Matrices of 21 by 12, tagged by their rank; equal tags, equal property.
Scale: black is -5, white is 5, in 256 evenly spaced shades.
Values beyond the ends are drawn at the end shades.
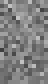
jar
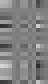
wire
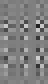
wire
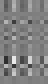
wire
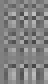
wire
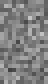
jar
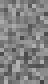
jar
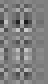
wire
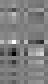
wire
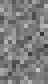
jar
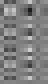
wire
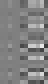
wire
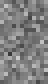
jar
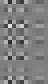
wire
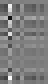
wire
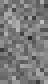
jar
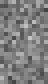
jar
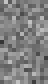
jar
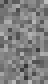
jar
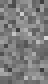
jar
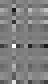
wire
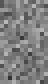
jar
